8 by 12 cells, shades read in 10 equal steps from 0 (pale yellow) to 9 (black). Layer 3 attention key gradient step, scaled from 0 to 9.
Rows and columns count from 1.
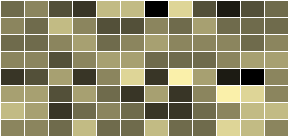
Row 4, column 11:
3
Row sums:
61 54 50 49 59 46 53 44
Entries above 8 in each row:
1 0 0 0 1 0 0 0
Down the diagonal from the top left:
5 5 4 4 4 7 7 5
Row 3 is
5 5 4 3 5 4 3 4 4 4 5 4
